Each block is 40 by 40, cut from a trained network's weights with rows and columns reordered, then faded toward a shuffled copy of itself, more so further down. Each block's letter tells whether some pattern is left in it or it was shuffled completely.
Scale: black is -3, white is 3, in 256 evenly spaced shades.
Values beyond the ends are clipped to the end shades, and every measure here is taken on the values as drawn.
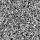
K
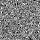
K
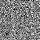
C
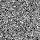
K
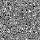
C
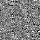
C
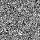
K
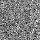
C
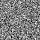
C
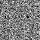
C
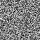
K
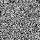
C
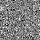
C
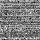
C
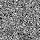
K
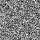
K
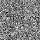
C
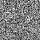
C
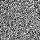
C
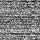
C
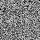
K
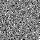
K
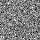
K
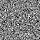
C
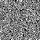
C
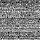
C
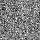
K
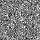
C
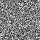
K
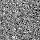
K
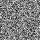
K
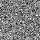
K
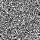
K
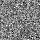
K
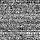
C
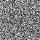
K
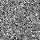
K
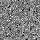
C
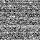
C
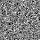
K
